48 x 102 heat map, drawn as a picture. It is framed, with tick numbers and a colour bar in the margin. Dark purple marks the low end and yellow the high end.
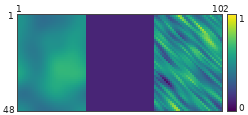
The table splits into one row of 3 panels. Panel 1,1: middling, smooth. Panel 1,2: very low, flat. Panel 1,3: middling, slanting down to the right, strong in contrast.
